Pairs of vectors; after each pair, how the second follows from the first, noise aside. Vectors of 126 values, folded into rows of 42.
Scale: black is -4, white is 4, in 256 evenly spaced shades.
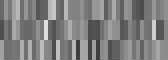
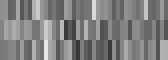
shuffled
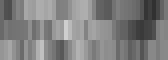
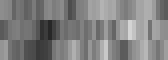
wrapped around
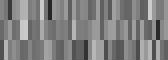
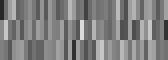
shuffled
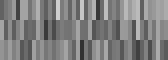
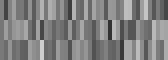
shuffled
